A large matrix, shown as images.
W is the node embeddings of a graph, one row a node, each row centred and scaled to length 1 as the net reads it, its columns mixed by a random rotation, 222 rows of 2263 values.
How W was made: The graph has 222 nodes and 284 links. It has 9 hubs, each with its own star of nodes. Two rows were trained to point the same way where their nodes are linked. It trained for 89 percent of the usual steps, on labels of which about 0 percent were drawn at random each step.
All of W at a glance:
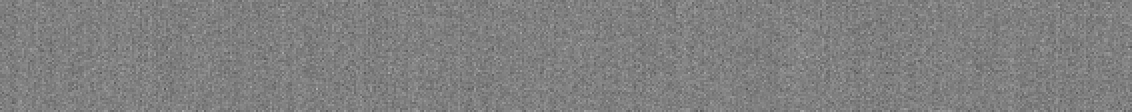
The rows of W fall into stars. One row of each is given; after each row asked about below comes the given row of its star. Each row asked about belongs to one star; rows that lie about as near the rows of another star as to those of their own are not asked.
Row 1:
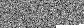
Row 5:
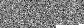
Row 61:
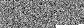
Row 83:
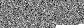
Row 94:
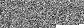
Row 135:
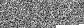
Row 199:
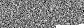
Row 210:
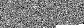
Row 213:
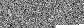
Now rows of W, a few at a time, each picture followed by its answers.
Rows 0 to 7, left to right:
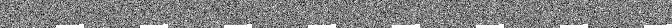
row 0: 83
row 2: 210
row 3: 83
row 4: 61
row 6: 199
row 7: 135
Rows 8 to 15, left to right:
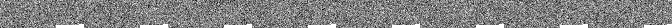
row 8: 61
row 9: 135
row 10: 83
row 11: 61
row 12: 199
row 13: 199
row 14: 61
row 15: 199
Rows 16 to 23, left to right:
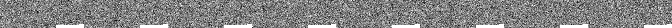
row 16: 210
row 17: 94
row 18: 213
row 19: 213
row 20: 5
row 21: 94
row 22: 5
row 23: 83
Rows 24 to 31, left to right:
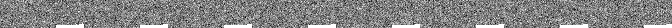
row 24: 83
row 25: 94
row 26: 213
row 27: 199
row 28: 94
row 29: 61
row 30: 61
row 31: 5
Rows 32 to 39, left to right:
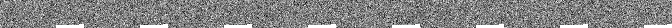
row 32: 61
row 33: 199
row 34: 94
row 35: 83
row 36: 213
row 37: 135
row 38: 1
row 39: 210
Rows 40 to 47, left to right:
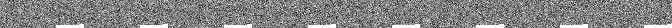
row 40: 61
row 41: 199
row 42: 94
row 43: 213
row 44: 210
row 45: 5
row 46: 61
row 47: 213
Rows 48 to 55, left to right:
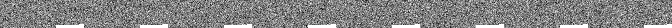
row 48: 199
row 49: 5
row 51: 61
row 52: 5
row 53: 5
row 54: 83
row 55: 61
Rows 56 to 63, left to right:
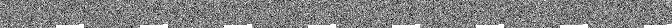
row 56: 94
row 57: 199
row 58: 135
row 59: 5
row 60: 199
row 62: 210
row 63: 199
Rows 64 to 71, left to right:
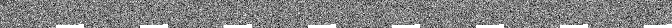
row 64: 210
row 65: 1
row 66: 5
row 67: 1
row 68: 5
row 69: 213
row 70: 135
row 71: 61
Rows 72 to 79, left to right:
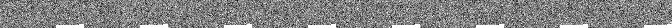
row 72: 213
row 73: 210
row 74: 5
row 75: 213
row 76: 135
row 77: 83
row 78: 61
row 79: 213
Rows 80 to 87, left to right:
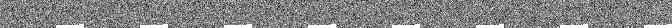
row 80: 213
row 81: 1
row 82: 135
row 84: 5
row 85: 83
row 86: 94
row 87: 210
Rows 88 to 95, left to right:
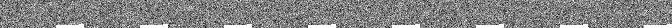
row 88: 210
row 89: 1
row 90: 94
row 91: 1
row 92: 213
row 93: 199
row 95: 5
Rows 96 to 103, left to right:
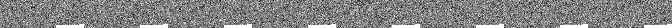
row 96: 213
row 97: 61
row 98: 213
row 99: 94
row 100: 5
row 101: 213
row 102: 210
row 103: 83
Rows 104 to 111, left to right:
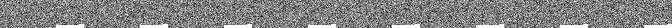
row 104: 94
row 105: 61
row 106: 135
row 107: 94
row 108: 61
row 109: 94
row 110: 5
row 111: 1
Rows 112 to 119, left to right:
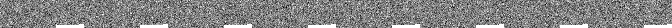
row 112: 61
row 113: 210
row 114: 210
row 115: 213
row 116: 135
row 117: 213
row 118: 5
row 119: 213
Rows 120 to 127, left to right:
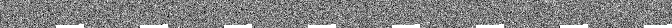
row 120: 1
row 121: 1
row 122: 1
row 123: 61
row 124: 210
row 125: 210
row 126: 135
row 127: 213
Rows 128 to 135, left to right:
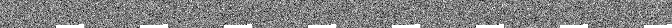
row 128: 1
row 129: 213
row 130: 83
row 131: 83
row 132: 61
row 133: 83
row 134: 94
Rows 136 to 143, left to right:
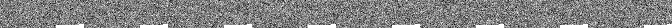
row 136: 61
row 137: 94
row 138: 94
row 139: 5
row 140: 210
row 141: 5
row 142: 210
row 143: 199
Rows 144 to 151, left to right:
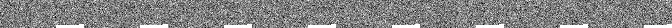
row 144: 135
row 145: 135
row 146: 135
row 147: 94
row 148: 83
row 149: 199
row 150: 213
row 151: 83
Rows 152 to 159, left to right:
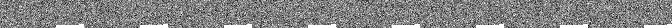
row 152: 83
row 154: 1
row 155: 94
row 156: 5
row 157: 213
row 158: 213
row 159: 94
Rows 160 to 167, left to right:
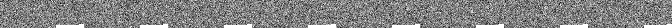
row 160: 199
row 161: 83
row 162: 213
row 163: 61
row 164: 83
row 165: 83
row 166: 210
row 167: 135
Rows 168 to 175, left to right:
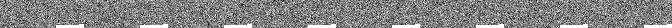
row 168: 1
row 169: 135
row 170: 213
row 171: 5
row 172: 83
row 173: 61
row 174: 135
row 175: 199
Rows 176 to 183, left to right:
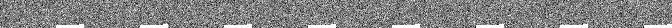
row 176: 83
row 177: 83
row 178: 83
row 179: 1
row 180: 210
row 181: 1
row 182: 83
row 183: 213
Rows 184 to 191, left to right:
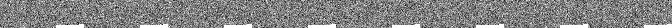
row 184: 135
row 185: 213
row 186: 61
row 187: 61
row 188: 94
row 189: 213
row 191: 61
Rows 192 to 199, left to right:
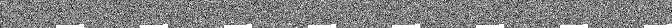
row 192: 94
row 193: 5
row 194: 135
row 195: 210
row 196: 83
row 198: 210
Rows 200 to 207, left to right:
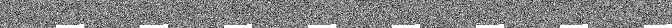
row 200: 94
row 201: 5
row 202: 1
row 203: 135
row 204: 5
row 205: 61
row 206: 210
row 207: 210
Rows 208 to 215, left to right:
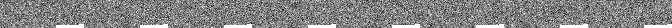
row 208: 83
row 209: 213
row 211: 135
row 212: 5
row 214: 61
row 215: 83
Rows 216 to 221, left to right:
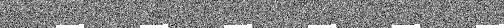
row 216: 135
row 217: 213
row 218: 1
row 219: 83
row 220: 5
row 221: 1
